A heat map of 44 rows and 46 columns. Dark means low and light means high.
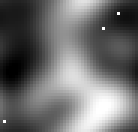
The bottom right is the ninth with the highest average. The top left is the smoothest part. Three lone cells stand out, each far higher than its neighbours. No regular stripes run through it.
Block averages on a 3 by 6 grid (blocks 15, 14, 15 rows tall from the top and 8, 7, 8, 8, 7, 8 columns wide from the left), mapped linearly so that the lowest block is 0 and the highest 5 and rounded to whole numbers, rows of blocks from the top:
0 1 3 3 2 1 | 0 1 3 4 2 1 | 1 2 3 4 5 3
